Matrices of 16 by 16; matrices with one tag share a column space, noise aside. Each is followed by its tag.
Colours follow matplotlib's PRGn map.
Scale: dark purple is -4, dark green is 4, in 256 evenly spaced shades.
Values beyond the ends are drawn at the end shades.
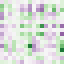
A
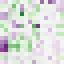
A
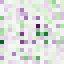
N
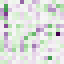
A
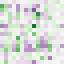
A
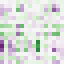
A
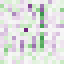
A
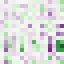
A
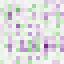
A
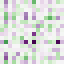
N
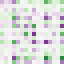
N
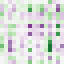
A
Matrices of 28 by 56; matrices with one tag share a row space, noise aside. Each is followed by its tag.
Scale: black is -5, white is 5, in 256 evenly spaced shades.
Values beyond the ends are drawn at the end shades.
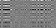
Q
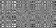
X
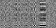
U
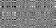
X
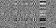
U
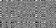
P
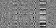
U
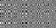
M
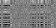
Q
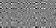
P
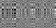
X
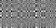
P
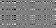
X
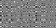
P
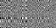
M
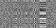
U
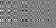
M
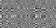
P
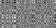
X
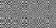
M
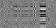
U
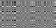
X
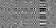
U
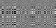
X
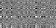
P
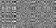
X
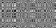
X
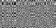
X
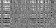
Q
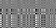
P
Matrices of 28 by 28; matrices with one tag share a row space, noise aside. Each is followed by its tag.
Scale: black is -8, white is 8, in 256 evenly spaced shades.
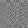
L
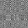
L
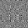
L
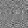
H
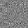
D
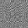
L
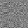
D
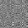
H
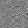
H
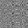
H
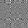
L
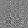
L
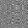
H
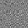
L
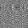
H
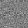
D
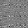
D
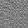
D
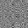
H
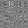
D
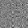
H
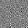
L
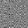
D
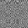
L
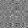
H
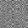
H
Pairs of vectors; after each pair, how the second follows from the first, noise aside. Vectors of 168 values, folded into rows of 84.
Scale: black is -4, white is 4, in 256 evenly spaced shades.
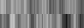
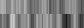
copied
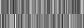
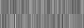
shrunk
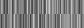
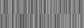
shrunk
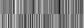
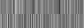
shrunk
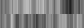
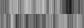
copied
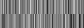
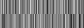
copied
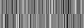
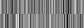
copied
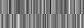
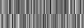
copied
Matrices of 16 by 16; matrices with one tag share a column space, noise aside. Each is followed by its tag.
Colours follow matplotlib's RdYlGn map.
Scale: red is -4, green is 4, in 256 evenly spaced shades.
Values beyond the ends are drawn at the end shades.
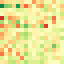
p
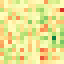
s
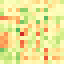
s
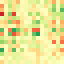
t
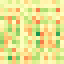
s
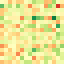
p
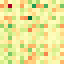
p
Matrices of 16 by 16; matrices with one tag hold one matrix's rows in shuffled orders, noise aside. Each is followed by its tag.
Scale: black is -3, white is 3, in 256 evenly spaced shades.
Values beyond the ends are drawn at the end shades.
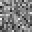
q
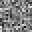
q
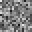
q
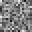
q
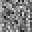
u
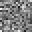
q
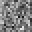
u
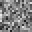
q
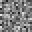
q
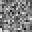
q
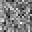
u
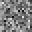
u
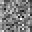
u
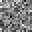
q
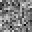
q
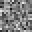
q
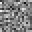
q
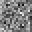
u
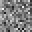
u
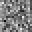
u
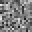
q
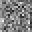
u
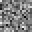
q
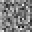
u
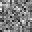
q
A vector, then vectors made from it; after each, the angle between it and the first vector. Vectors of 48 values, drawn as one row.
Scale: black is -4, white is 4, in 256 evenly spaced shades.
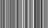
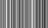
orthogonal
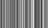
nearly parallel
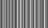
partly opposed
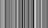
nearly opposite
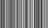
nearly parallel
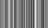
partly opposed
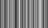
partly opposed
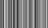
partly aligned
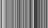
partly aligned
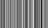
nearly parallel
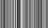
partly aligned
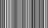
orthogonal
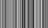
nearly opposite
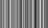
partly aligned
